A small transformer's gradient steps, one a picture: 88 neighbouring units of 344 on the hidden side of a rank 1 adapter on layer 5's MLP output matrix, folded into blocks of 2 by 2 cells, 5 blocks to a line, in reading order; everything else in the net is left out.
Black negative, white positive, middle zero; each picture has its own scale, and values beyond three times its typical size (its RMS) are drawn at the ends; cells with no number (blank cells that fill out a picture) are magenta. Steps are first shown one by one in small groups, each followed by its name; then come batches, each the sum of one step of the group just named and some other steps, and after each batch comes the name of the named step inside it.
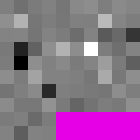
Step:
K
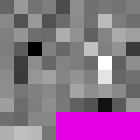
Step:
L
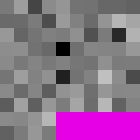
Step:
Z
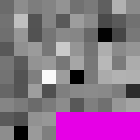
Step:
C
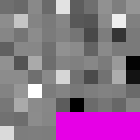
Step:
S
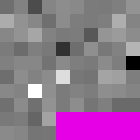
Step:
Z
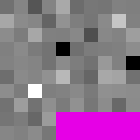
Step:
Z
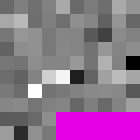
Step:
C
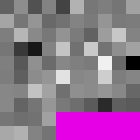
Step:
L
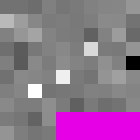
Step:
K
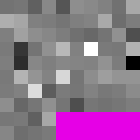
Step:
K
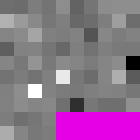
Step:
S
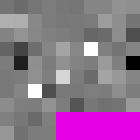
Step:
K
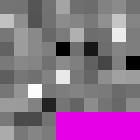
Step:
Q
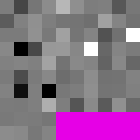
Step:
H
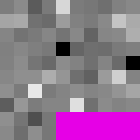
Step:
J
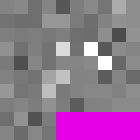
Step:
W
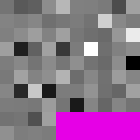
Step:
H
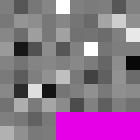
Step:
H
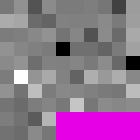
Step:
J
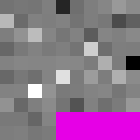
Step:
W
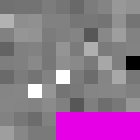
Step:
W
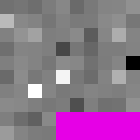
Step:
Q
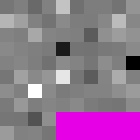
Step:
J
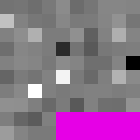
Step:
Q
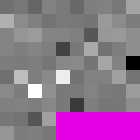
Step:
W
